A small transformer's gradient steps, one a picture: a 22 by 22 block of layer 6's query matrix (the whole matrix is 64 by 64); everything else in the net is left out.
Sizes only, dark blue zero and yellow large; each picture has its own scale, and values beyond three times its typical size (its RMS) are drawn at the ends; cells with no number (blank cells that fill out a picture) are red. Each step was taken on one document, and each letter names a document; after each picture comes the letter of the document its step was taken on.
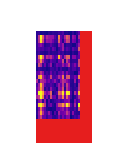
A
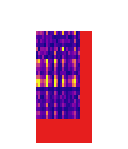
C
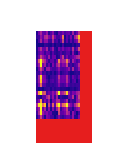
A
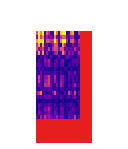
C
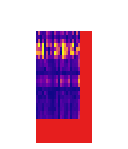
C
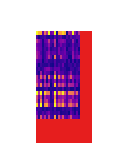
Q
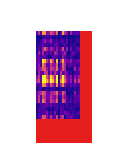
C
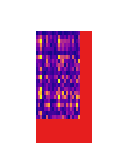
A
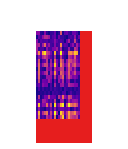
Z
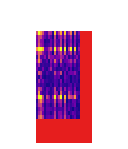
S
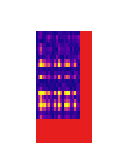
A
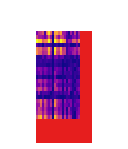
Q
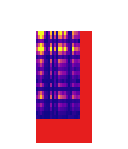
S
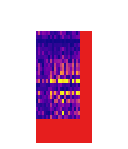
Z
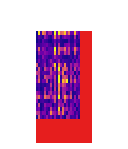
Z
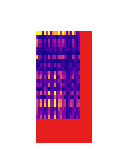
Q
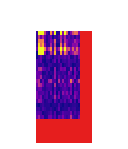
S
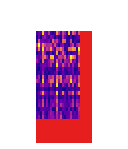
C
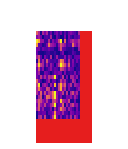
Q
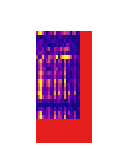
S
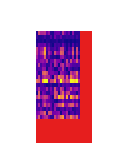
Z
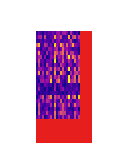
Z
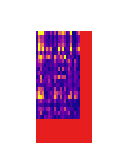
S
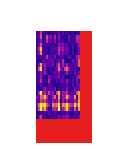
A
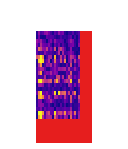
S
